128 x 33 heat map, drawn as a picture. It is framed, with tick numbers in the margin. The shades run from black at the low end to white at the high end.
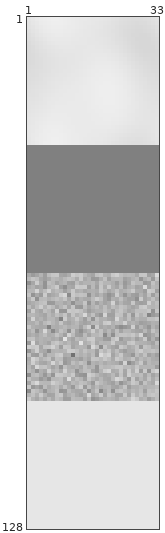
The table splits into 4 rows of 1 panel. Panel 1,1: very high, smooth, faint in contrast. Panel 2,1: middling, flat. Panel 3,1: high, fine-grained. Panel 4,1: very high, flat.
